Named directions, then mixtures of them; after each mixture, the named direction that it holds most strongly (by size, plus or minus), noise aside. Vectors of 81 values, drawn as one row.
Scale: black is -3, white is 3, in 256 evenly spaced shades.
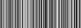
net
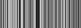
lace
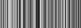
lace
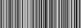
net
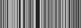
lace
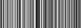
lace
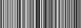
lace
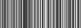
net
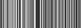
lace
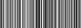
net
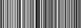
lace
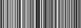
lace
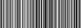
net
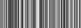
lace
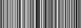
lace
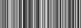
net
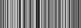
lace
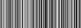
net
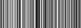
lace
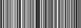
lace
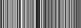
lace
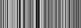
lace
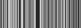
lace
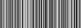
net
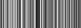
lace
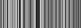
lace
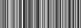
net
